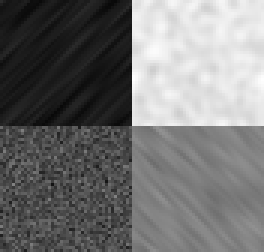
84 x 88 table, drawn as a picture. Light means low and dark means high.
The table splits into 2 rows of 2 panels. Panel 1,1: very high, slanting up to the right, faint in contrast. Panel 1,2: very low, blotchy, faint in contrast. Panel 2,1: high, fine-grained. Panel 2,2: middling, slanting down to the right, faint in contrast.
